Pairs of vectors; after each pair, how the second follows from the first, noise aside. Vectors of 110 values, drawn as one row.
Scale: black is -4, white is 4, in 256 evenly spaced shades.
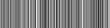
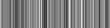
shuffled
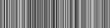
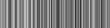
shuffled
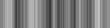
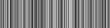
shuffled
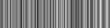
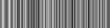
reversed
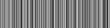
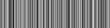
wrapped around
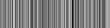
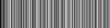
shuffled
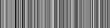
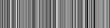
reversed
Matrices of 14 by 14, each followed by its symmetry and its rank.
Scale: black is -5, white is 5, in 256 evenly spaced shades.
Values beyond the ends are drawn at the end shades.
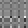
neither, rank one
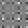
symmetric, rank one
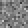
antisymmetric, full rank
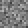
neither, full rank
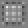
symmetric, rank one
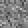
antisymmetric, full rank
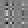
neither, rank one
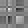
symmetric, rank one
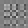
symmetric, rank one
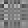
symmetric, rank one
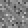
antisymmetric, full rank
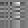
neither, rank one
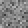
neither, full rank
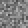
neither, full rank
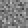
antisymmetric, full rank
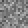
neither, full rank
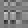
neither, rank one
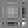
symmetric, rank one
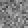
neither, full rank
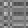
neither, rank one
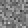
neither, full rank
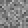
neither, full rank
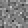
antisymmetric, full rank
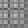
symmetric, rank one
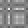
symmetric, rank one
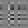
neither, rank one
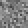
antisymmetric, full rank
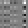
neither, rank one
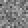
antisymmetric, full rank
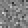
antisymmetric, full rank
